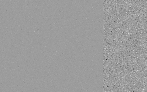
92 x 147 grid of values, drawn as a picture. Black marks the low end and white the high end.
Odd rows or columns: none. Grain: fine. Mirror symmetry: none. Average level on the scale: 60%. Histogram: heavy tails on both sides. Slope: none. Stripes: none. Seam: vertical, 70% of the way across, the left part calmer.
